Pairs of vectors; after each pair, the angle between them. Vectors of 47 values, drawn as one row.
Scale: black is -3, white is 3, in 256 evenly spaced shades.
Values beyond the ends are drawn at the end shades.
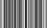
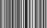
partly aligned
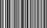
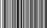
orthogonal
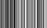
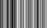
partly aligned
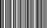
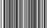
partly opposed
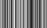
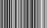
partly aligned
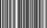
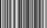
nearly parallel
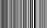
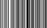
partly opposed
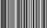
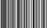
nearly parallel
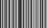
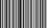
nearly parallel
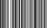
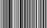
partly opposed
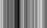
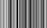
orthogonal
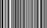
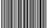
orthogonal
